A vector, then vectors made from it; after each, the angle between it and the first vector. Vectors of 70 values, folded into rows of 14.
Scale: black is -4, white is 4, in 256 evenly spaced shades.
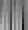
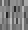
partly opposed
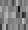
orthogonal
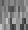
partly aligned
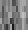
partly opposed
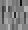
orthogonal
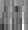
nearly opposite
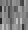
partly aligned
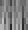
nearly parallel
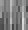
nearly opposite
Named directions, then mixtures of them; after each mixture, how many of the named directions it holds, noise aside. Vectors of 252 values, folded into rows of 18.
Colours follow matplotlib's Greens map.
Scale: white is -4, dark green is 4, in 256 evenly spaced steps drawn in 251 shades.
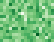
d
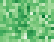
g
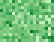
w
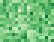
two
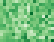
one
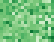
one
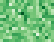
one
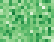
two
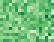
three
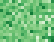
one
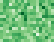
one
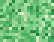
two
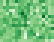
two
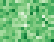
three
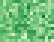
one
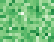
two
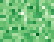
one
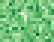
one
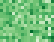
one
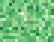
two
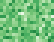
two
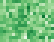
one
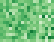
two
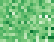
two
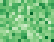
three
